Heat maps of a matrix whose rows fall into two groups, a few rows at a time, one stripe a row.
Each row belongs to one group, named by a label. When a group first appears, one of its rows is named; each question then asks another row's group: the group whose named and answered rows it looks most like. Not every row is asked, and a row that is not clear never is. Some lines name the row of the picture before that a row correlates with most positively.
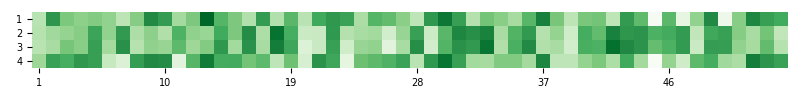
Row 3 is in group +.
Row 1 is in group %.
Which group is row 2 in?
+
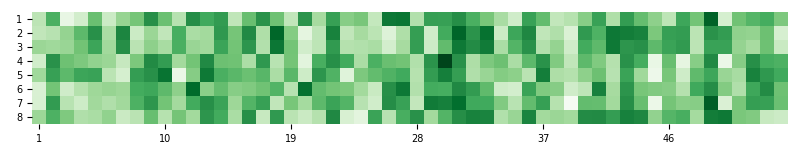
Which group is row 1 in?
%
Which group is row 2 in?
+
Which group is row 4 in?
%
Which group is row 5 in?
%
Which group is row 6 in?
%
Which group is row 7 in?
%
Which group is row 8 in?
+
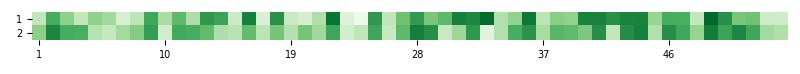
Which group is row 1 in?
+
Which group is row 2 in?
+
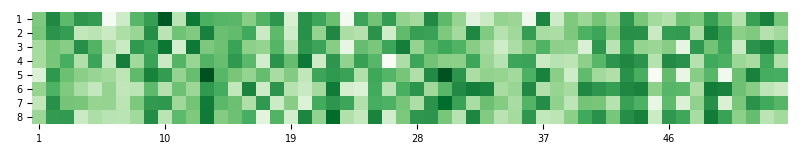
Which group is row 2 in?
+
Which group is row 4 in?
+
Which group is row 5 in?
%
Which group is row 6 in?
+
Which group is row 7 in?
%
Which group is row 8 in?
+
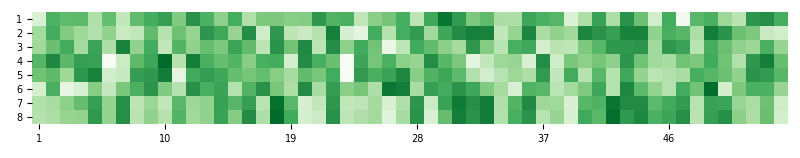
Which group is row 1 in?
%
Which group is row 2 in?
+
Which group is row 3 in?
+
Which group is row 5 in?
%
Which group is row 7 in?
+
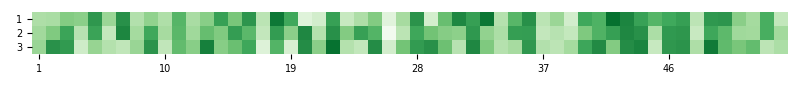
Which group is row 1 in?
+
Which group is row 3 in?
+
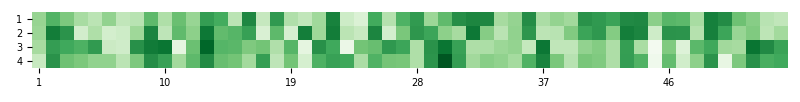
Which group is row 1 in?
+
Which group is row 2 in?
+
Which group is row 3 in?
%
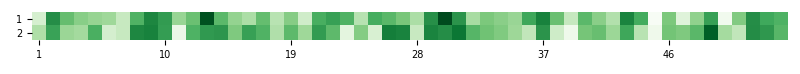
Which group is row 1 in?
%
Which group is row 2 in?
%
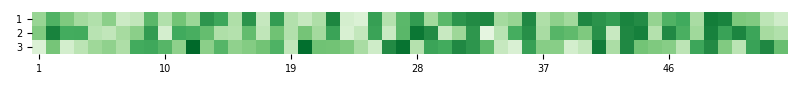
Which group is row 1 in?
+
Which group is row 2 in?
+
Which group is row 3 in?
%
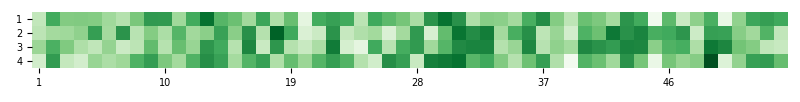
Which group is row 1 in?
%
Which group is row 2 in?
+
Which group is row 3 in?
+
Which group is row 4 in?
%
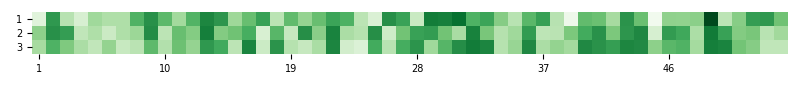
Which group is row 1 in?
%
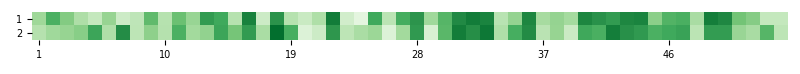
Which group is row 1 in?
+
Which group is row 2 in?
+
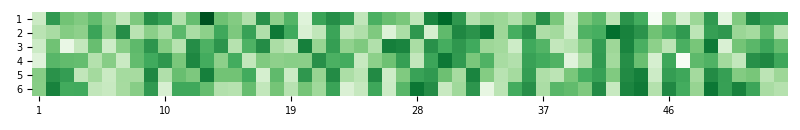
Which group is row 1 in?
%
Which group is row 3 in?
%
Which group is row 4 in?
%
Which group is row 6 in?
+
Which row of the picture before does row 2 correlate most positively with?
2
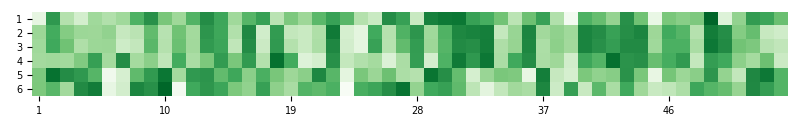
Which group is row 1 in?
%
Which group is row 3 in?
+
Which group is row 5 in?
%
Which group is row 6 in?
%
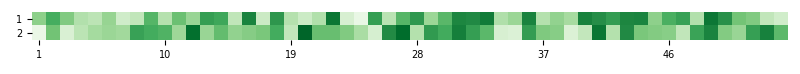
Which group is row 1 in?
+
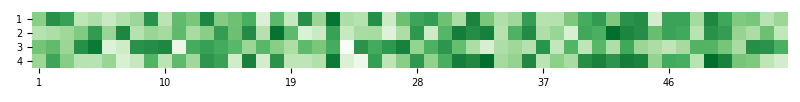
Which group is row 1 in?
+
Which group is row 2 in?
+
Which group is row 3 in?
%
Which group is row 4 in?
+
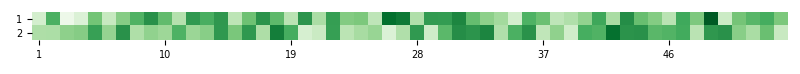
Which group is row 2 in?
+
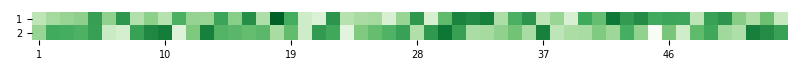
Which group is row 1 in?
+
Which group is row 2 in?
%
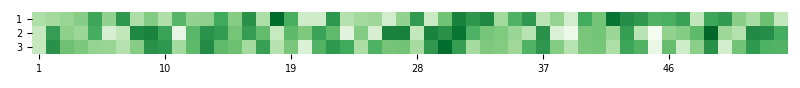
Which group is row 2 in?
%
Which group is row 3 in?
%
